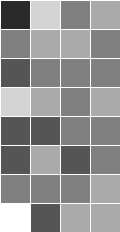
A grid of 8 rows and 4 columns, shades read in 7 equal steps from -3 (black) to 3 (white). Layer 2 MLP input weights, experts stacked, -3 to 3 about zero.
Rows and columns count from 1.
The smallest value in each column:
-2 -1 -1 0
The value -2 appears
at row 1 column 1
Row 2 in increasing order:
0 0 1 1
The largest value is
3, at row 8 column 1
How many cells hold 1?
9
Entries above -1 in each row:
3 4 3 4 2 2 4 3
